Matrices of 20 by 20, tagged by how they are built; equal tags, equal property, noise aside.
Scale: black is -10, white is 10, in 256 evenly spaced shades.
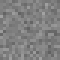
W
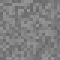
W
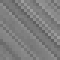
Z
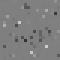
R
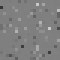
R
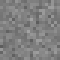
W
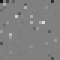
R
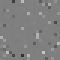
R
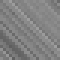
Z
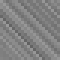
Z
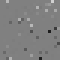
R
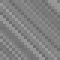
Z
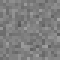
W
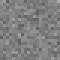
W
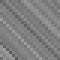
Z
